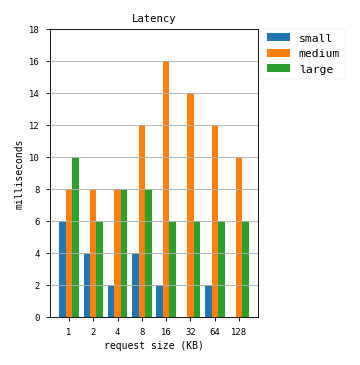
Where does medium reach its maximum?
16
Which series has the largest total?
medium
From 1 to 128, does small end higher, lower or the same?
lower
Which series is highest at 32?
medium
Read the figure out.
Title: Latency
x-axis: request size (KB), ticks 1 2 4 8 16 32 64 128
y-axis: milliseconds, ticks 0 2 4 6 8 10 12 14 16 18
Legend: small, medium, large
Values:
small: 6 4 2 4 2 0 2 0
medium: 8 8 8 12 16 14 12 10
large: 10 6 8 8 6 6 6 6
